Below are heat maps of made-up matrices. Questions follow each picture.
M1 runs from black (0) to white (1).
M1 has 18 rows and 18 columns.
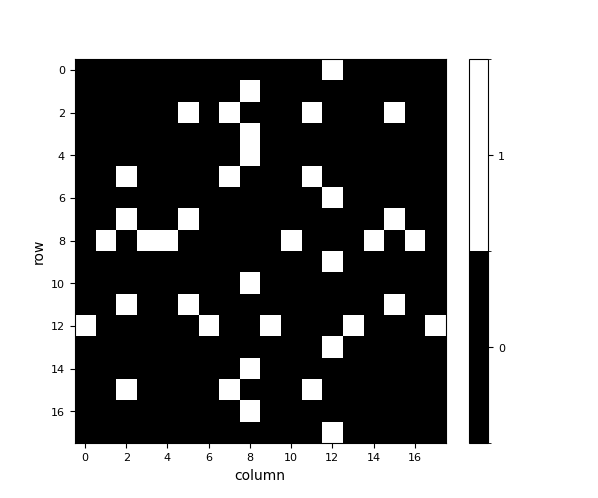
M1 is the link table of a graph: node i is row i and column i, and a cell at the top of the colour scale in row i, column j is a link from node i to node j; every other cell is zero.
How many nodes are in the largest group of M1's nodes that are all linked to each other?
3
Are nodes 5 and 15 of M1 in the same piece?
yes
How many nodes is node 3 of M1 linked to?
1
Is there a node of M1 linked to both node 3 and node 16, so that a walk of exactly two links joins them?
yes
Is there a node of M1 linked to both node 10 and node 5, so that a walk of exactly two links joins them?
no
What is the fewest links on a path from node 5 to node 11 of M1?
1
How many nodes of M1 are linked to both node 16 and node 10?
1
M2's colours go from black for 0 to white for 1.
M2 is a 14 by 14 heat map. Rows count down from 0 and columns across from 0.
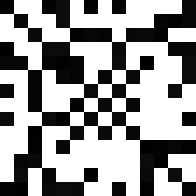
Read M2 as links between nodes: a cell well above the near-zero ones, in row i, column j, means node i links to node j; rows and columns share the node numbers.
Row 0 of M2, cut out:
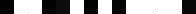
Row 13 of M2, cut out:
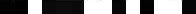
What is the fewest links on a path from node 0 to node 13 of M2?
2
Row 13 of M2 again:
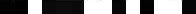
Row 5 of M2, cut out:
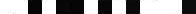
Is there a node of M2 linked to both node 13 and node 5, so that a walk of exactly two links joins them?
yes
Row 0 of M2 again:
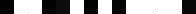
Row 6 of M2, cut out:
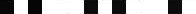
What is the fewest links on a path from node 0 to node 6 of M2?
2
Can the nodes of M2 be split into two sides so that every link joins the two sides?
no
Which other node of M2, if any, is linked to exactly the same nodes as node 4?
node 13
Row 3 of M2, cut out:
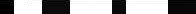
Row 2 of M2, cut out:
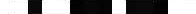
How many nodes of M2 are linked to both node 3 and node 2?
1
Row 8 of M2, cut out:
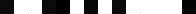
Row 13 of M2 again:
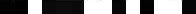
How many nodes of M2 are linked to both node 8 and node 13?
5
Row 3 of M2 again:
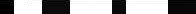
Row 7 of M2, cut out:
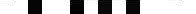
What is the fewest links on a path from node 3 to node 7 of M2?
1
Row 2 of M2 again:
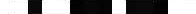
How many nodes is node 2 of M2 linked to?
7
